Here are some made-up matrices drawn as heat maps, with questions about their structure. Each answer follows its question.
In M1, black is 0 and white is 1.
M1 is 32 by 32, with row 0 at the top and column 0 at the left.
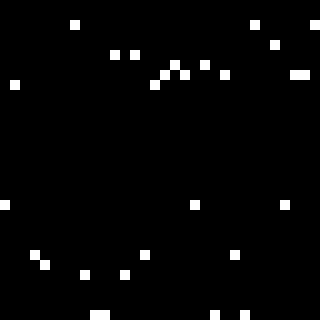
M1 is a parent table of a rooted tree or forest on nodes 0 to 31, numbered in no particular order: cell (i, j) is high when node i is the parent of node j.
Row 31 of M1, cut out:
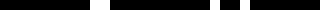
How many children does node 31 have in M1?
4
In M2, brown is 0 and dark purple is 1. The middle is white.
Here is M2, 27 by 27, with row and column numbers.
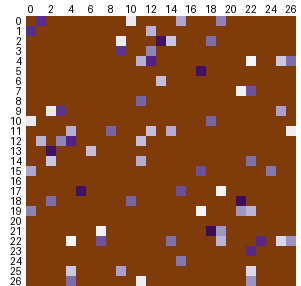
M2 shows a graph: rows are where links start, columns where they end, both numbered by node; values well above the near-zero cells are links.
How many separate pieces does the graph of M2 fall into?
3
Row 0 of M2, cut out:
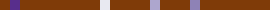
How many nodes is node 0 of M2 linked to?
4
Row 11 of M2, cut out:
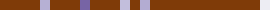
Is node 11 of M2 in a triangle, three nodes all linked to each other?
yes
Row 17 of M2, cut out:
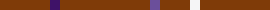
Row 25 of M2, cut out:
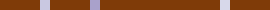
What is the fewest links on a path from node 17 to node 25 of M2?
3
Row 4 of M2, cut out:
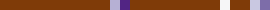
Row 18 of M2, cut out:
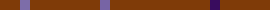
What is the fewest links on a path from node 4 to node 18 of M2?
4
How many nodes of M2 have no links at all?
2
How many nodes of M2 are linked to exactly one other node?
5
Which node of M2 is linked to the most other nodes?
node 22
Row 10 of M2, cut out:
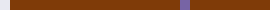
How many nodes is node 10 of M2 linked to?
2
